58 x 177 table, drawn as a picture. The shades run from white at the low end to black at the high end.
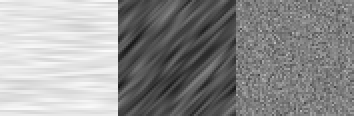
It is made of 1 by 3 panels. Panel 1,1: very low, streaked across, faint in contrast. Panel 1,2: high, slanting up to the right. Panel 1,3: middling, fine-grained.
